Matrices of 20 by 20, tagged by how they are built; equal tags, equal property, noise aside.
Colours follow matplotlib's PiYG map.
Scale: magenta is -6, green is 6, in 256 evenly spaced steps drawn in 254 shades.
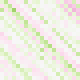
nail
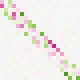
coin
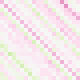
nail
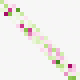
coin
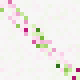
coin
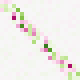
coin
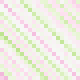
nail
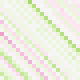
nail
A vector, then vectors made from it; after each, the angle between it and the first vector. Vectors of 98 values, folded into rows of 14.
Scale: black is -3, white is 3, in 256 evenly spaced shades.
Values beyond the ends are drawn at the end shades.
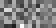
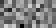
nearly opposite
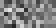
nearly parallel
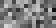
partly opposed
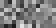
nearly parallel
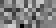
nearly opposite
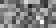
orthogonal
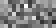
orthogonal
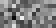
partly opposed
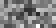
partly aligned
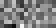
nearly parallel
